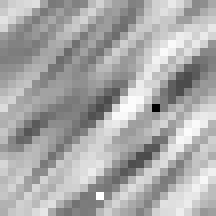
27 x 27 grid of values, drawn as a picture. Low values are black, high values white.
Streaks slant up to the right. The halves do not mirror each other. Two lone cells stand out: one far higher and one far lower than their neighbours. The histogram is bell-shaped.
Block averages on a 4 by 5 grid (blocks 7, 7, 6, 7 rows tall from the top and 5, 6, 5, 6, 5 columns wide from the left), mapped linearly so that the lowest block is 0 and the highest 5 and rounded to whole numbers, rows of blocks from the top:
21144 / 20030 / 10425 / 43225
